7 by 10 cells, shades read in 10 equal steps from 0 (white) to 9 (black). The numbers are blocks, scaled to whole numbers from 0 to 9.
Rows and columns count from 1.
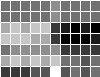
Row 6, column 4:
2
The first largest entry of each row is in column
1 1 8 7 7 9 1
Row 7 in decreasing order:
7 7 7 6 6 6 6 5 5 0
